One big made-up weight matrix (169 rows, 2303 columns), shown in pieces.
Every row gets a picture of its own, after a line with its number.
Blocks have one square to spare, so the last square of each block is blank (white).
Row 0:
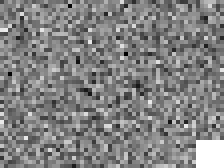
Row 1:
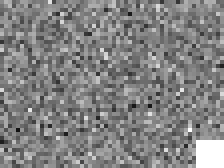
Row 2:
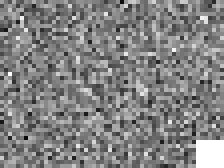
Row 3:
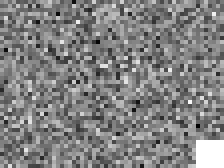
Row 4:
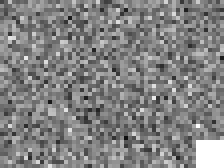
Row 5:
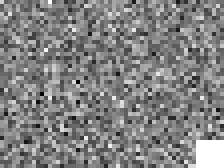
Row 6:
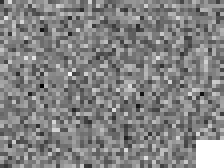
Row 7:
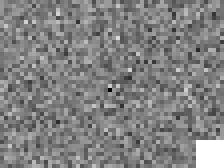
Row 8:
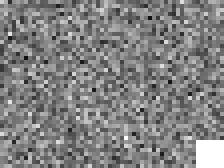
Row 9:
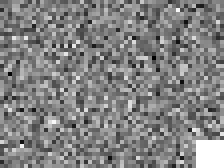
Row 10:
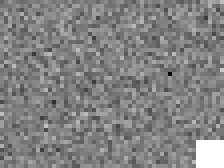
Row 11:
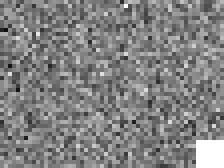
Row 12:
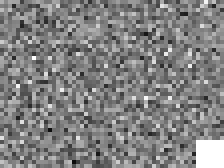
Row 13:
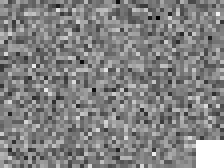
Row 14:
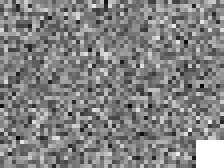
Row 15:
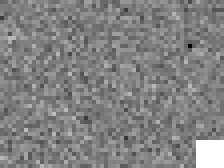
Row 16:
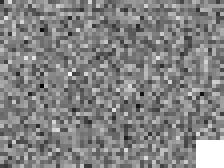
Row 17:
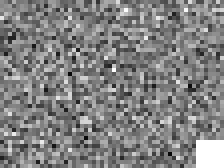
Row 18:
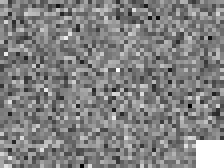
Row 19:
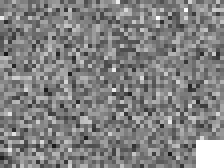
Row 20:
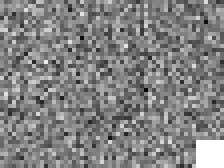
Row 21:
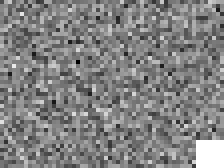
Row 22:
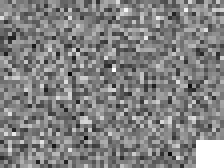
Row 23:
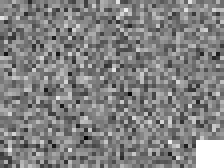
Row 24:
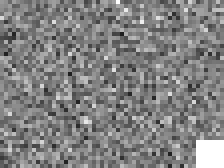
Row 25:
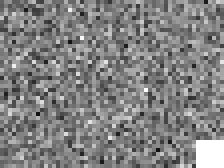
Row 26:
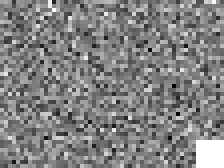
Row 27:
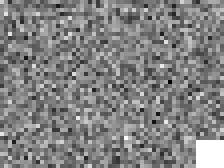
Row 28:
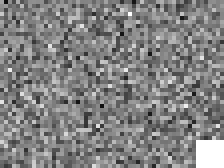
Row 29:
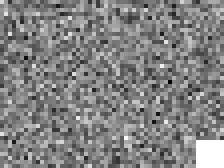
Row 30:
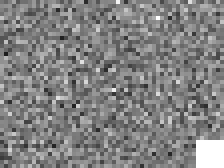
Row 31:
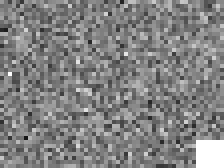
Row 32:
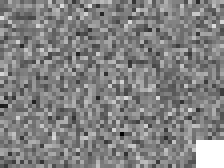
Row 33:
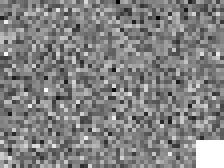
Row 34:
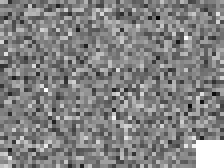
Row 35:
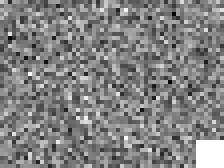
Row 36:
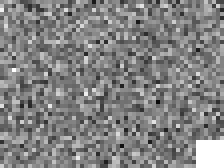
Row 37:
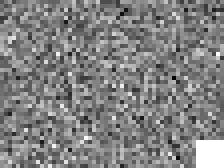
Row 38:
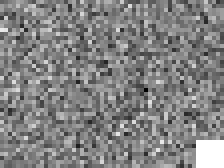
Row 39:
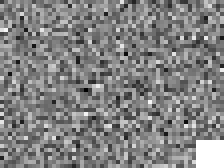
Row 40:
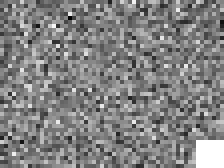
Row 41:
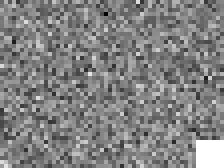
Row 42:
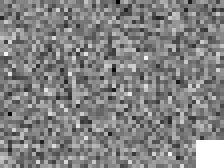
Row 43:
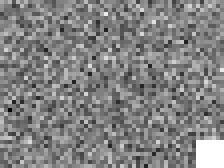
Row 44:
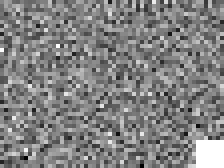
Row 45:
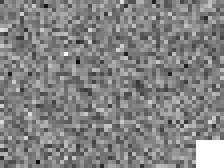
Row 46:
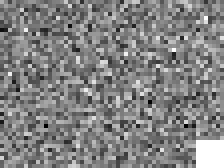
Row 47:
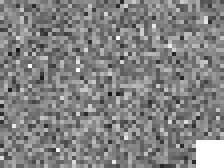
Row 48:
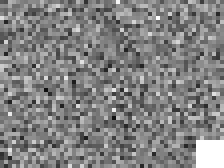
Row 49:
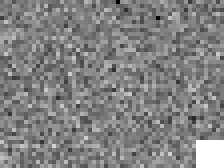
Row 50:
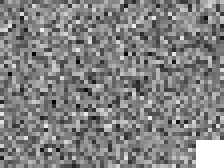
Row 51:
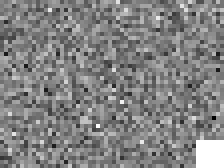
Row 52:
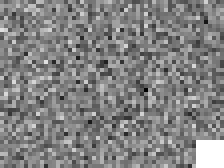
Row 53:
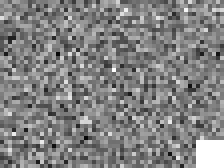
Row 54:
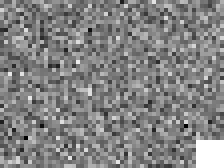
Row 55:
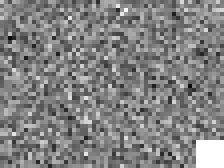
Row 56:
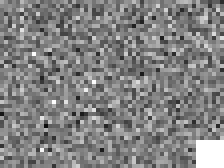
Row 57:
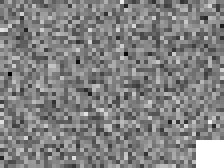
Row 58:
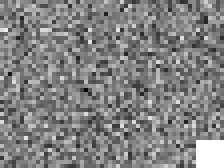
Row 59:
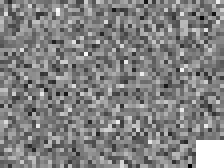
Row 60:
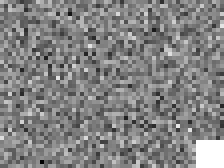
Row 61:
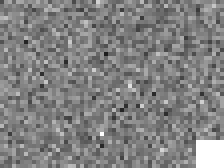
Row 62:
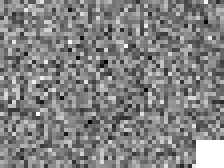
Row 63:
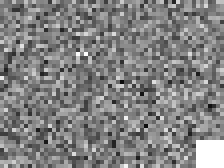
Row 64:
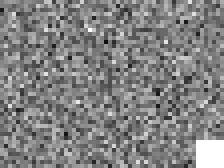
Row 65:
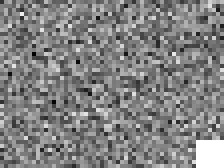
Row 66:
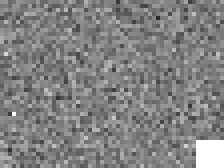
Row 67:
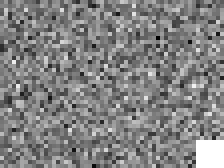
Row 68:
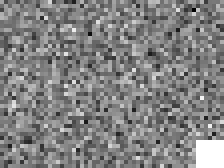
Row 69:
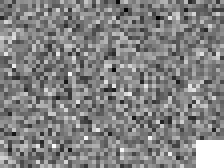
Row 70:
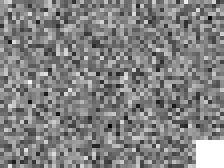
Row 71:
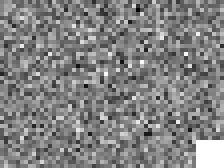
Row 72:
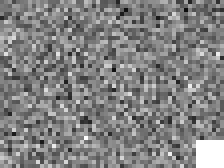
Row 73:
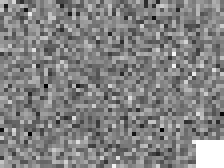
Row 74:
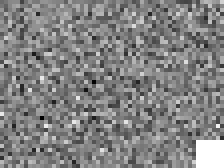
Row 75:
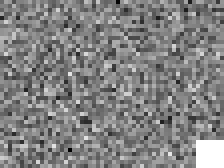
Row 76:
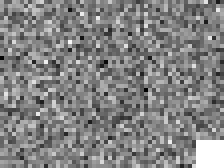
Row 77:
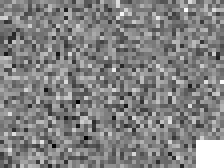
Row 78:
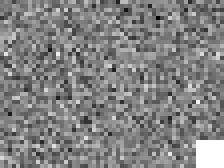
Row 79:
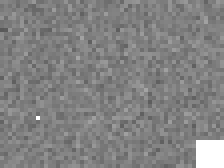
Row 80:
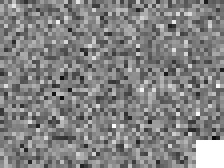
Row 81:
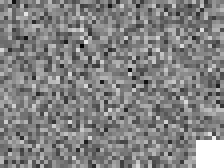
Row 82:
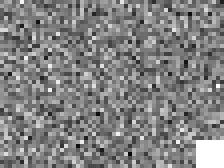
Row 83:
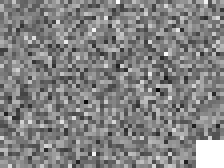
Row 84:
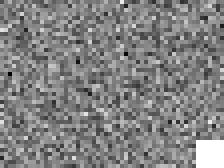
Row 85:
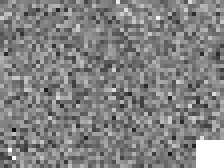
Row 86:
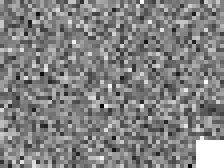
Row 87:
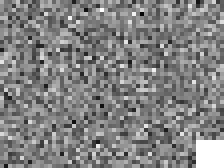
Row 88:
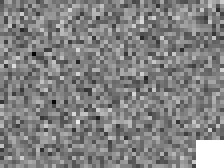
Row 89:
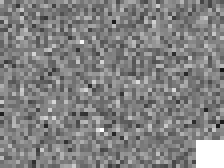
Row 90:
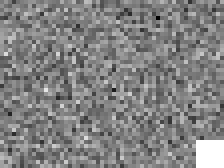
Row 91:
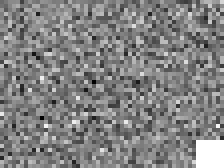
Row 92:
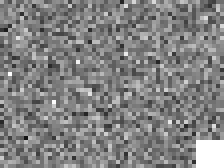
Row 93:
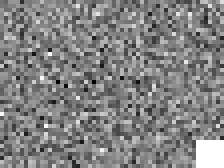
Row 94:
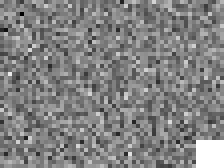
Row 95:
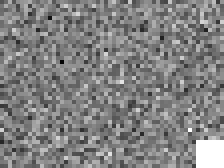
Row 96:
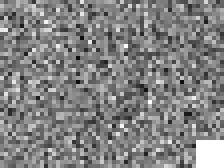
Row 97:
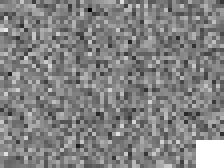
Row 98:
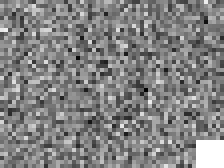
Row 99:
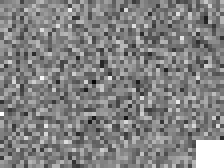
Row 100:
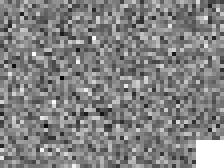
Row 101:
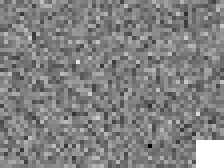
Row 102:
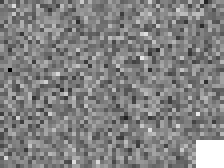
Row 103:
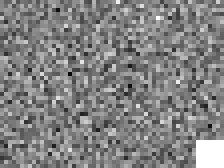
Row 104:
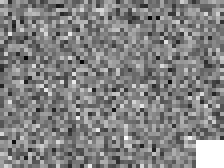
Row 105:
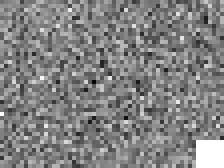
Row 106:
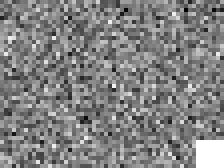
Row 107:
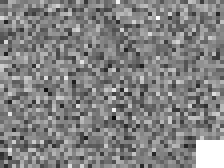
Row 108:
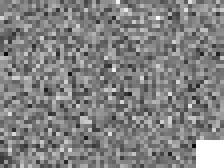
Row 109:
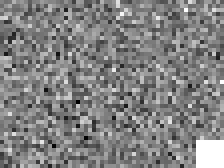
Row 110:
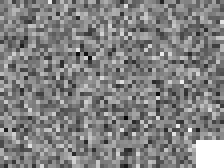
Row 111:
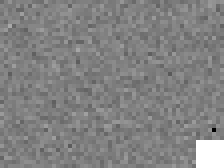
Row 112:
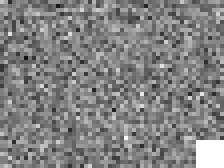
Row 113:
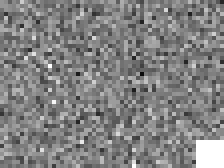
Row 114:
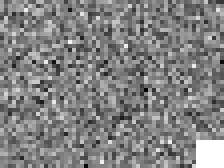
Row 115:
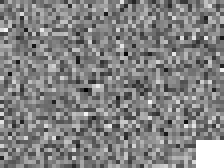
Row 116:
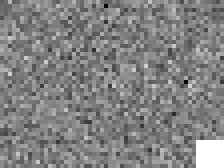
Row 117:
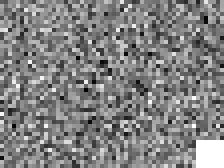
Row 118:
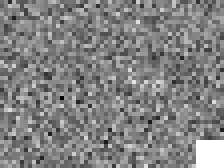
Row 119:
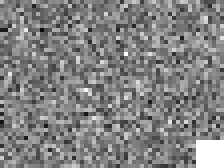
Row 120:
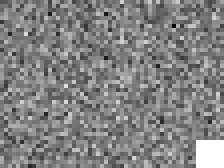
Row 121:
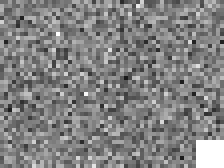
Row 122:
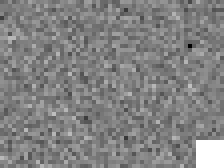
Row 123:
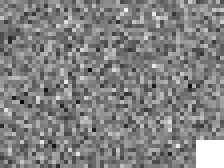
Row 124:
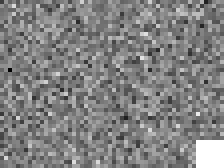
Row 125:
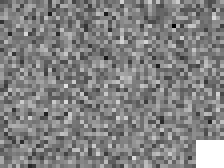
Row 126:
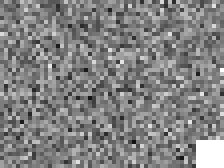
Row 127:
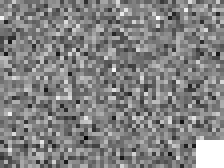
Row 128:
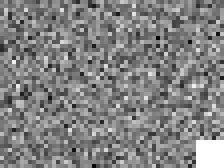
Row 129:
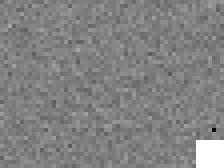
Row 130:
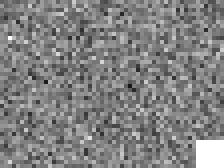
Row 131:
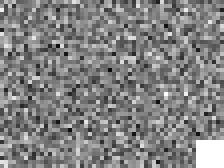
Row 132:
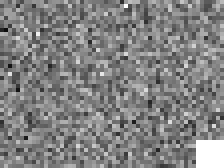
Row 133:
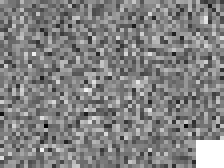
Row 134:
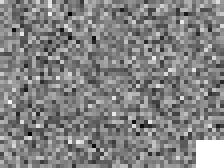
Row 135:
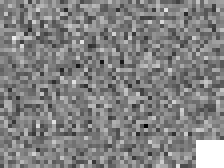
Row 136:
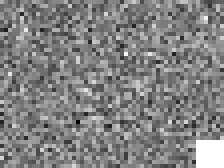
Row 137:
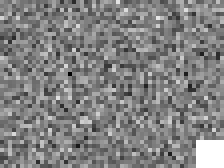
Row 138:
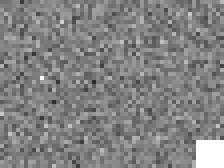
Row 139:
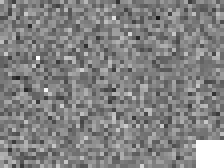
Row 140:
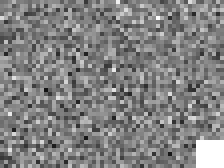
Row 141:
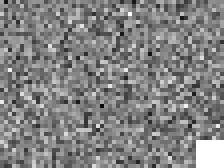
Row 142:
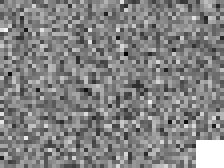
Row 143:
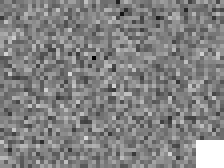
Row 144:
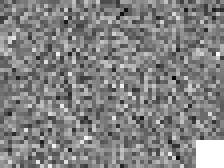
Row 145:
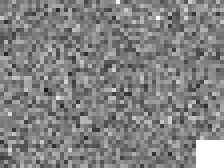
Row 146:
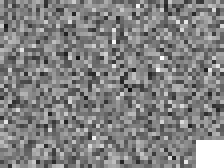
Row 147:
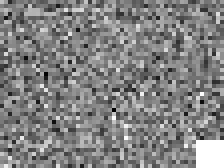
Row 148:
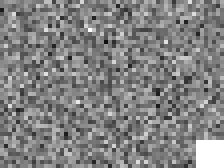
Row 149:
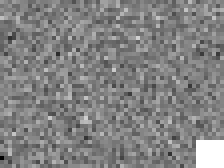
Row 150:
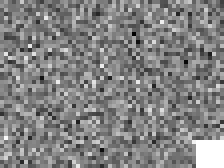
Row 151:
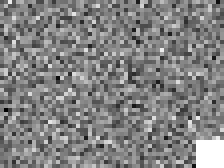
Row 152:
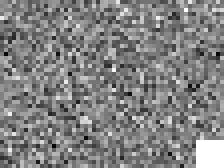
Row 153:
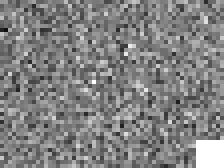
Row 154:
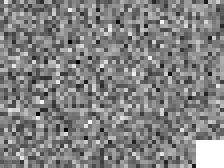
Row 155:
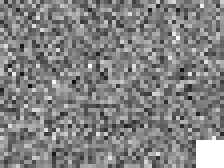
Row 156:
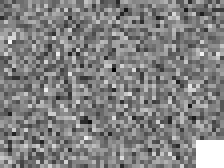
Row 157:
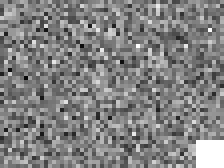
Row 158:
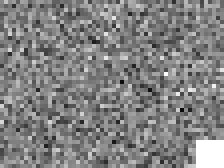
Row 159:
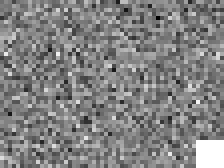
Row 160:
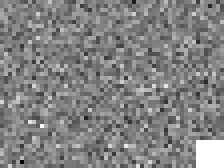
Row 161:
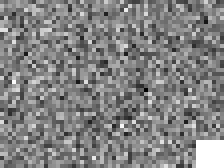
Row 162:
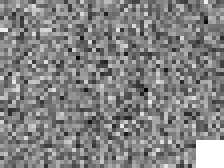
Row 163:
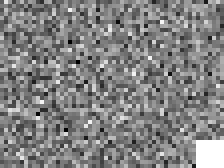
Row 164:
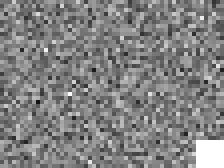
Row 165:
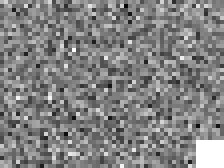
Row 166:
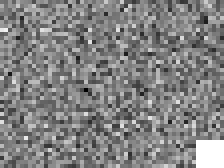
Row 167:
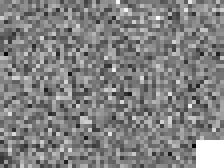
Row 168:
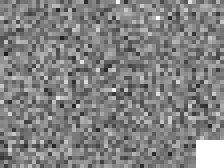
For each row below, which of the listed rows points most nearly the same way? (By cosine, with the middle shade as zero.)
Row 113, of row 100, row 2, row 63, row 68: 100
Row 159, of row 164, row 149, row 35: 164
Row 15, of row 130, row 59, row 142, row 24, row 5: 130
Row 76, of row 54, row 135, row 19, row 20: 20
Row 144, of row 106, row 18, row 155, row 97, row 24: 106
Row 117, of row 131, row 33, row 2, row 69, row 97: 97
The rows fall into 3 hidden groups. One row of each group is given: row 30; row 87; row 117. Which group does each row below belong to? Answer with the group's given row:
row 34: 30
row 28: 87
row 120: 87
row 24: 30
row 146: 87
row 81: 87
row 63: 87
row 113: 117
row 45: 117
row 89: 117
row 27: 30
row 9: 87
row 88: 117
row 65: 117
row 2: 117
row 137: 30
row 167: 30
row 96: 117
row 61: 30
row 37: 30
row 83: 87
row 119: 117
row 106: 30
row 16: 30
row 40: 87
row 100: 117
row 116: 30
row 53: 30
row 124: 87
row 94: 117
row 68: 87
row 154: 117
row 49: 30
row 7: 87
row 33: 30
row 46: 117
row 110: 87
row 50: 117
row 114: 117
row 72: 30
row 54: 117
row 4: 30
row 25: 117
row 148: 87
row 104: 30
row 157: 87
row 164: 87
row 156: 30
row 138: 117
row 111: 117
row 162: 117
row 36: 87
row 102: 87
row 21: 117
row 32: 87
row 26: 87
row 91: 117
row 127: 30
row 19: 30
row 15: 30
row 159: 30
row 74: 117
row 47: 117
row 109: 30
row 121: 87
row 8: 30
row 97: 117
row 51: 30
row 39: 117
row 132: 117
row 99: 117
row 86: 87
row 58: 117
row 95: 87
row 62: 117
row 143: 30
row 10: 117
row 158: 87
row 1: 87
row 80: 87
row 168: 30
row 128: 87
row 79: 117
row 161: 117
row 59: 87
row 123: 30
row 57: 117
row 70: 87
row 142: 117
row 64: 87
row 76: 117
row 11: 117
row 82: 117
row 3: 87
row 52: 117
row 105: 117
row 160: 87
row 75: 30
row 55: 30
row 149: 30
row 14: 87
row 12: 87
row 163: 117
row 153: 117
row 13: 30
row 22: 30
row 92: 117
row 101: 117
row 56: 117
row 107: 30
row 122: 30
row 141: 87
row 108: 30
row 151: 87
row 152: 30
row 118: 87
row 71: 87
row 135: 87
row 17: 30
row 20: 117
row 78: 30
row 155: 87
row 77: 30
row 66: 30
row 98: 117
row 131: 87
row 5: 87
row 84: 117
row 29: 30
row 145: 30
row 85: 30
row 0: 117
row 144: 30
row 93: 117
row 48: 30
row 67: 87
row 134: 87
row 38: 117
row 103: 30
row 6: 30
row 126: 87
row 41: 87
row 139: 30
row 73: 87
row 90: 30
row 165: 87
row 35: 30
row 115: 117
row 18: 30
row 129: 117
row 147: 30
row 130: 30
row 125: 87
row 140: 30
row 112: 30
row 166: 117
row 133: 117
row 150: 117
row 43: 87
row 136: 117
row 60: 87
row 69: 30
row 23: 30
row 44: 87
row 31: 117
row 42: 30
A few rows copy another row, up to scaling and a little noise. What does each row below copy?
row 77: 109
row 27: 29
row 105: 99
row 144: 37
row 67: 128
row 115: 39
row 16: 6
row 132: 11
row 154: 163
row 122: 15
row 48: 107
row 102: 124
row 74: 91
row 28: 141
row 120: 125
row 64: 148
